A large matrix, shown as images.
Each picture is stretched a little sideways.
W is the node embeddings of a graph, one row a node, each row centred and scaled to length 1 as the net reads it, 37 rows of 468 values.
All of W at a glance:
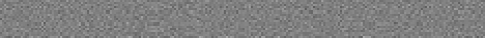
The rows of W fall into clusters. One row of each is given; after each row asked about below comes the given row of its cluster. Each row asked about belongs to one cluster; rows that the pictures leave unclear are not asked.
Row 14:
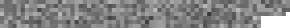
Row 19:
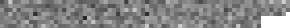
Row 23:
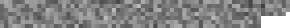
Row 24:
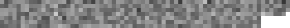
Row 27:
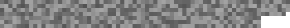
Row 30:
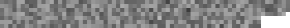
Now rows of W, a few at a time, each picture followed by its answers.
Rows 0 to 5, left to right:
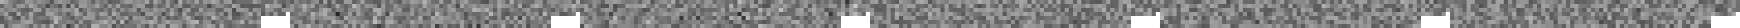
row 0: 23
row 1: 19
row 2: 27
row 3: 14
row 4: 24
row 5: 30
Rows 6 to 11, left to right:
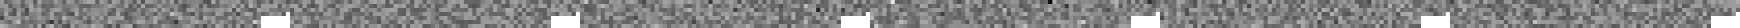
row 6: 27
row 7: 27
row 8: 14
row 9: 24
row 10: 30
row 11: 19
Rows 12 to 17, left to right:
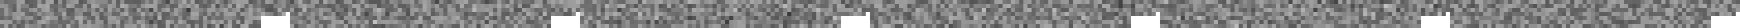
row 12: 30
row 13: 19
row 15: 23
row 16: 14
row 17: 27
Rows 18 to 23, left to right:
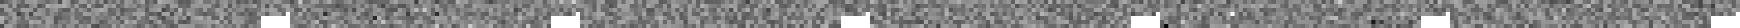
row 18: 27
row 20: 30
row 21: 14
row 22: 24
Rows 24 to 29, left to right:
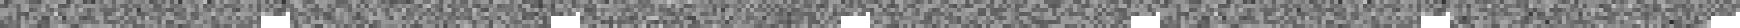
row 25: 23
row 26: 14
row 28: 24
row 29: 24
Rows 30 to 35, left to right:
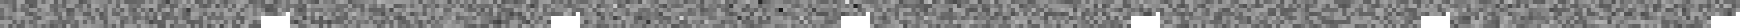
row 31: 14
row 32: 27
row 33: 19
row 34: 27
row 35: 24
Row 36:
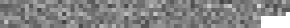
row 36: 14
